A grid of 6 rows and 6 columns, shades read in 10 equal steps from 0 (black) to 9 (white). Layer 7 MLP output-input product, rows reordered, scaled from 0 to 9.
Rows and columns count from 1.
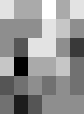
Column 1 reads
8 5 5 7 3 4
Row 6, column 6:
5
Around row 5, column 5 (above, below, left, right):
7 5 4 4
